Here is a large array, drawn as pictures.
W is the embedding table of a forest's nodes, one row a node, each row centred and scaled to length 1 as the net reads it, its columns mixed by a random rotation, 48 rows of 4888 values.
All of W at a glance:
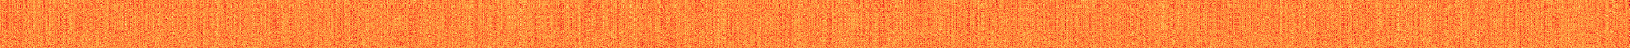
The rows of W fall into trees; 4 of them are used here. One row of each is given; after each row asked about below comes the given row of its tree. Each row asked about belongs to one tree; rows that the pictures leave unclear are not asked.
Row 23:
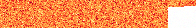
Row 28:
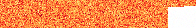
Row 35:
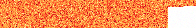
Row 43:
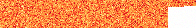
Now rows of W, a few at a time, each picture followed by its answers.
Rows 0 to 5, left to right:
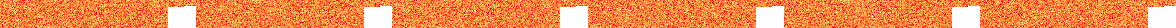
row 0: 35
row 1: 28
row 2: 35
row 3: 23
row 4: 28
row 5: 28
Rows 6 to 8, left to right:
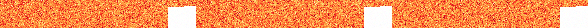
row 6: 28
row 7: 28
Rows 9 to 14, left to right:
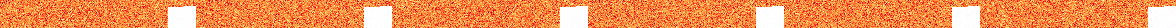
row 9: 35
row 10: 23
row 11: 35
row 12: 28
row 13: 23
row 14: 43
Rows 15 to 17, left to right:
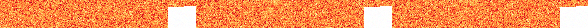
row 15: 23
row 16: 28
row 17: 28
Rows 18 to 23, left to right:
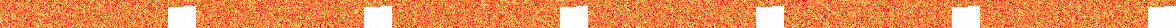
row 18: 23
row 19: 23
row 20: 43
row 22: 28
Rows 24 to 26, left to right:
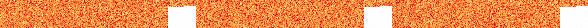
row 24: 23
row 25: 23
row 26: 28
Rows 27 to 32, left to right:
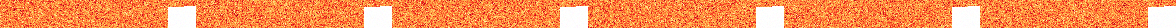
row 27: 23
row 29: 23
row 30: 43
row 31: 35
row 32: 43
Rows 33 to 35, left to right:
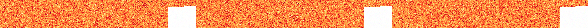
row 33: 43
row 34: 23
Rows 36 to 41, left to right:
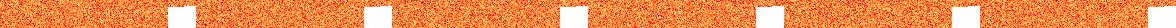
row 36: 28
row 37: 43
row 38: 23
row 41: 43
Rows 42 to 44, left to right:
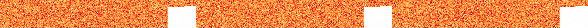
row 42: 35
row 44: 35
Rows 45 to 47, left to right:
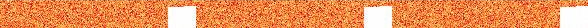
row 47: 23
